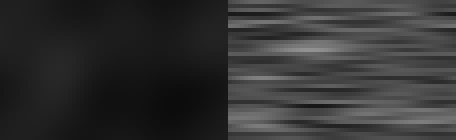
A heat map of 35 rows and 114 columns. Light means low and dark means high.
It is made of 1 by 2 panels. Panel 1,1: very high, smooth, faint in contrast. Panel 1,2: high, streaked across.
